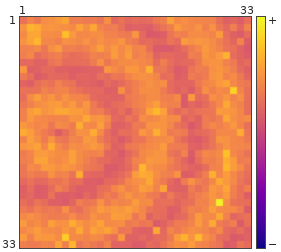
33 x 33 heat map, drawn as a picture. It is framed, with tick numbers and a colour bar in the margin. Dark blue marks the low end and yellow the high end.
No overall slope runs across the table. The histogram is bell-shaped. On average the colour sits 70% of the way up the scale. Rings spread out from the middle left.
